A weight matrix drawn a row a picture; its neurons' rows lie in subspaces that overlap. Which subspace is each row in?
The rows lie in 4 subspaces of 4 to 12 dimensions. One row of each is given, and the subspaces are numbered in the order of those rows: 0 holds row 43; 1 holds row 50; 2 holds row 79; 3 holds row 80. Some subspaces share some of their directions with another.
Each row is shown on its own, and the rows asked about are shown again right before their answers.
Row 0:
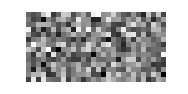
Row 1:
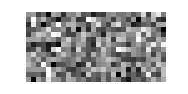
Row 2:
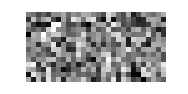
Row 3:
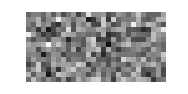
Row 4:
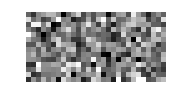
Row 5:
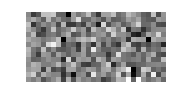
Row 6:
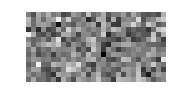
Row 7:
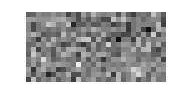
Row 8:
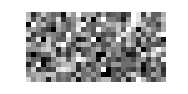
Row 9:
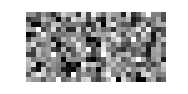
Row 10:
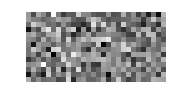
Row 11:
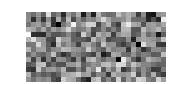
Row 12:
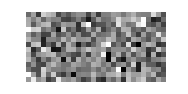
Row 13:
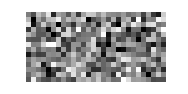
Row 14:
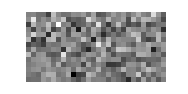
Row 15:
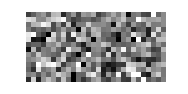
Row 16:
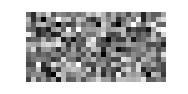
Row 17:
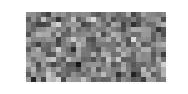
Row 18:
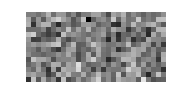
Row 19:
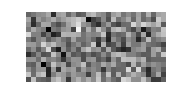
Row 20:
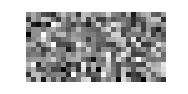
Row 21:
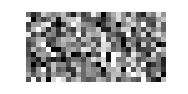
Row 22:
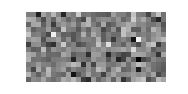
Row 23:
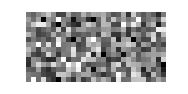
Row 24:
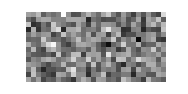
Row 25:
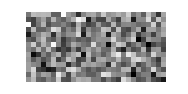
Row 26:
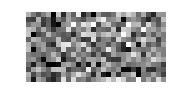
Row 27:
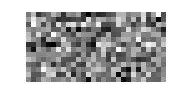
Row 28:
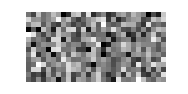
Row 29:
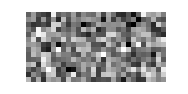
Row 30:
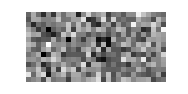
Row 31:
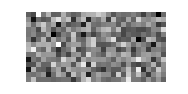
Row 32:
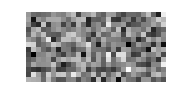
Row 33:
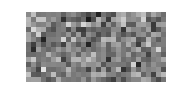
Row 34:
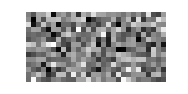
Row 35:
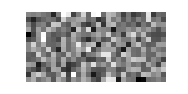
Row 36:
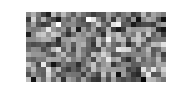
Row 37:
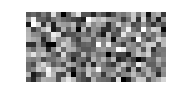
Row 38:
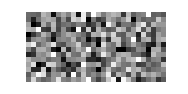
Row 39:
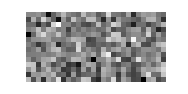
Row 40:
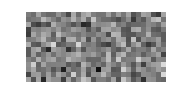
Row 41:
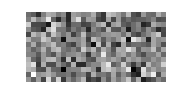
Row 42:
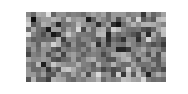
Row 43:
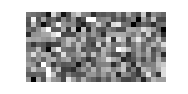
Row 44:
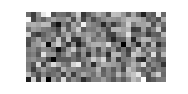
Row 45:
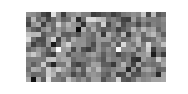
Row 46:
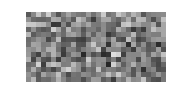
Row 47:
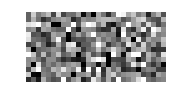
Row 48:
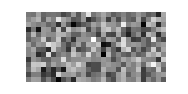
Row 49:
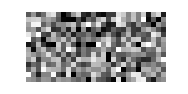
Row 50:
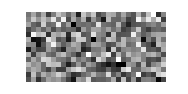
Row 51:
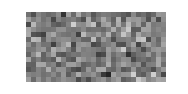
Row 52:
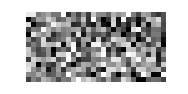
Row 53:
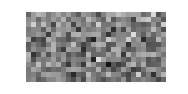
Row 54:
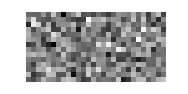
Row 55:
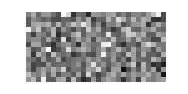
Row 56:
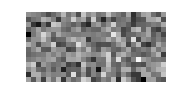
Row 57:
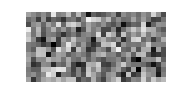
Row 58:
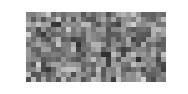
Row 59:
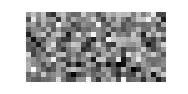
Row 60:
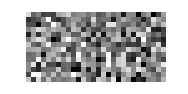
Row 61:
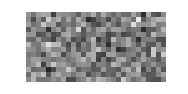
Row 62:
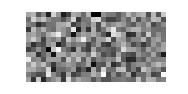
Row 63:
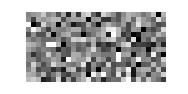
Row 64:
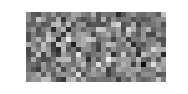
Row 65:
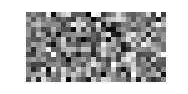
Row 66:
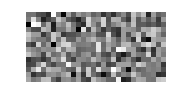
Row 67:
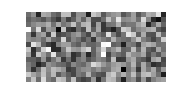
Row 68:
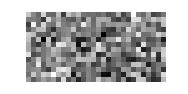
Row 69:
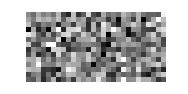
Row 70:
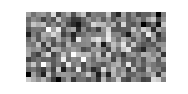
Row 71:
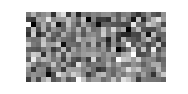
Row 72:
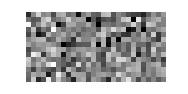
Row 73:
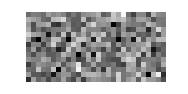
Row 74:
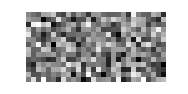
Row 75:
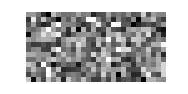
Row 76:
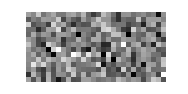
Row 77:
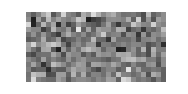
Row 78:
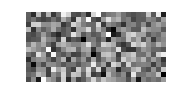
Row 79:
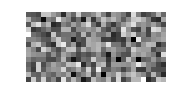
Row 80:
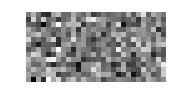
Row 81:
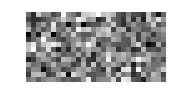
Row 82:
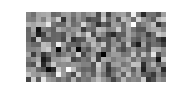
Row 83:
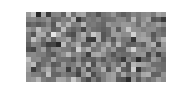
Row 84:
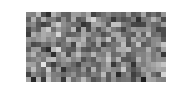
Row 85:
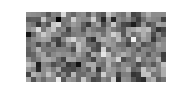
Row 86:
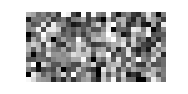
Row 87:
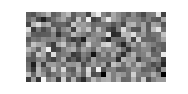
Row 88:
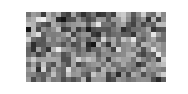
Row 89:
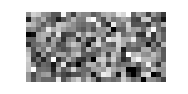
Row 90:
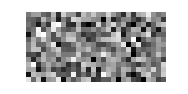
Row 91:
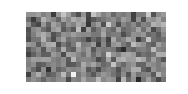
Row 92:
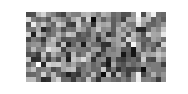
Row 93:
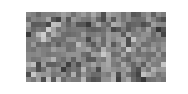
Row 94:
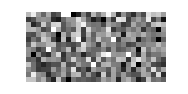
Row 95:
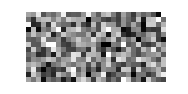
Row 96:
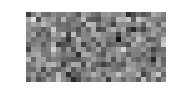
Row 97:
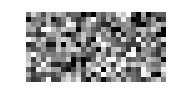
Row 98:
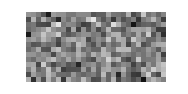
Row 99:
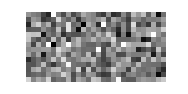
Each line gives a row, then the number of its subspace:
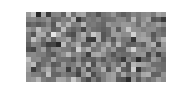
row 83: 2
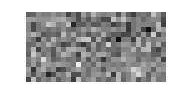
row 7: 1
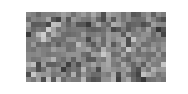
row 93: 2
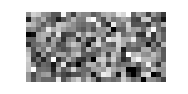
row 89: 1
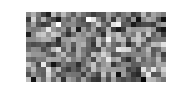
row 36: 0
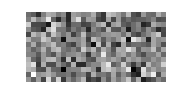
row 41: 2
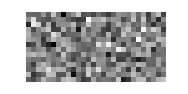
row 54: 0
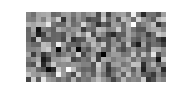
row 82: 1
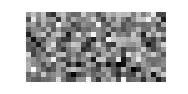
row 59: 1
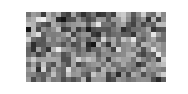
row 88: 2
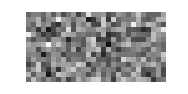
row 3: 3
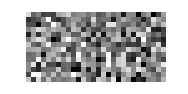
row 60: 1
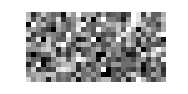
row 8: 1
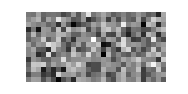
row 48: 3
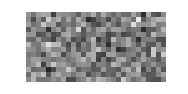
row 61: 1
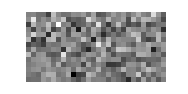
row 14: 1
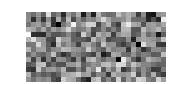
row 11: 1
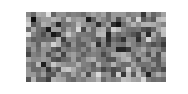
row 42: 3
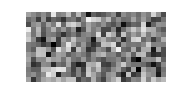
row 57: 3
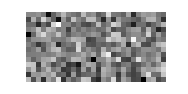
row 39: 1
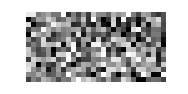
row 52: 1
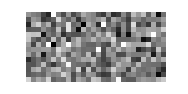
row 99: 3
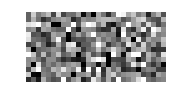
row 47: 1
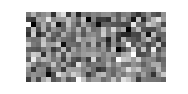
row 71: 1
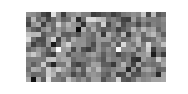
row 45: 3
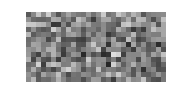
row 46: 1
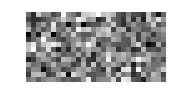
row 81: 2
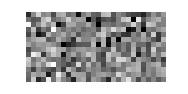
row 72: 1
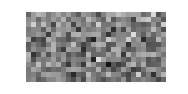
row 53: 1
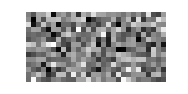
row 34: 0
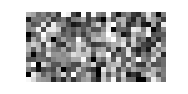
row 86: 3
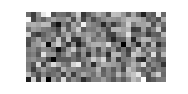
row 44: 3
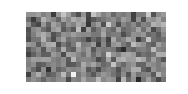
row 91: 2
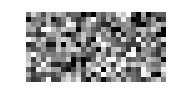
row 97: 1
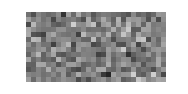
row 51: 1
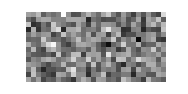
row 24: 0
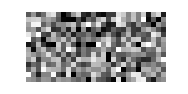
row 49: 2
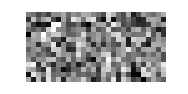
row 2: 2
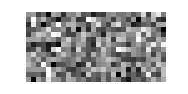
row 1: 2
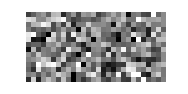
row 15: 1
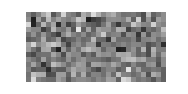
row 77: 2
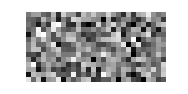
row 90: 1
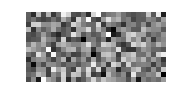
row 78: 2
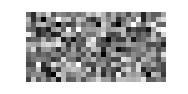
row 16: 2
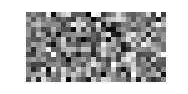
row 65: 2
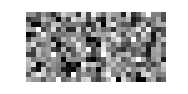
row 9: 0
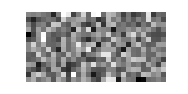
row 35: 2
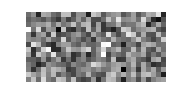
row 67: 2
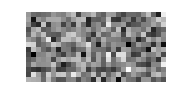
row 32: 1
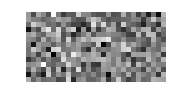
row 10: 3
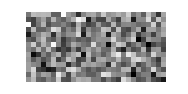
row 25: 1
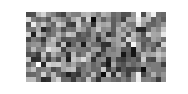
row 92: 1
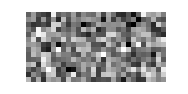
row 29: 1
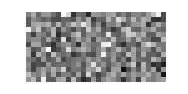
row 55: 0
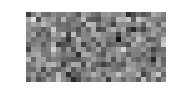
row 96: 1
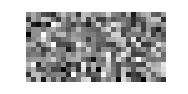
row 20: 3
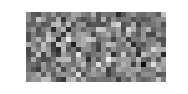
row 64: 1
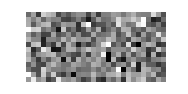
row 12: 2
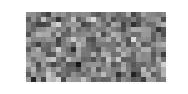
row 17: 3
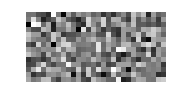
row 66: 3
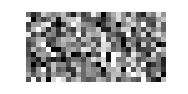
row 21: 3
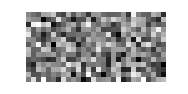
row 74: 3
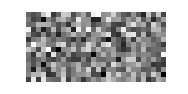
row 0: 2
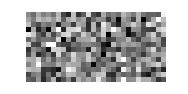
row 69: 2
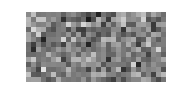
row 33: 2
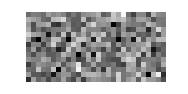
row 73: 1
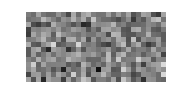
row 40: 0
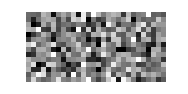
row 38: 0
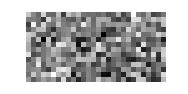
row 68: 1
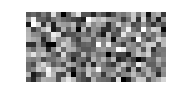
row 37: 0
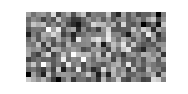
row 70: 3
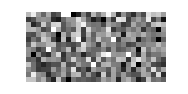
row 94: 0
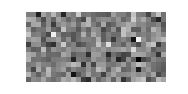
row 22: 2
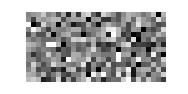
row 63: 2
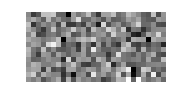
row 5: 2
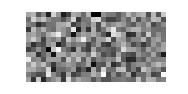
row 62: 2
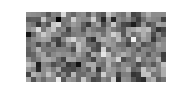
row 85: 3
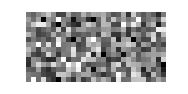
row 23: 3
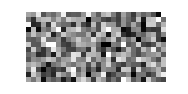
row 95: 0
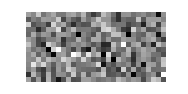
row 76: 3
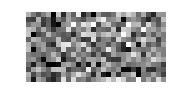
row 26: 1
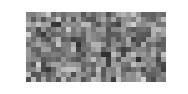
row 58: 1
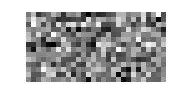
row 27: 2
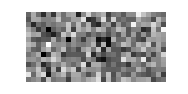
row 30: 3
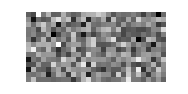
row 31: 2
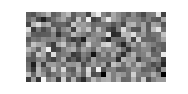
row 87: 2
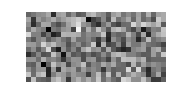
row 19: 3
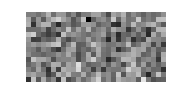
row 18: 1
